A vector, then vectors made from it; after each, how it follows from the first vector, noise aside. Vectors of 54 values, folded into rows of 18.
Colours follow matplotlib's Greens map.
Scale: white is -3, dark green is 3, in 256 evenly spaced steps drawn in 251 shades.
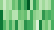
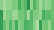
shrunk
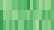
shrunk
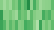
shrunk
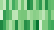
sign-scrambled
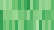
shrunk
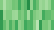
shrunk
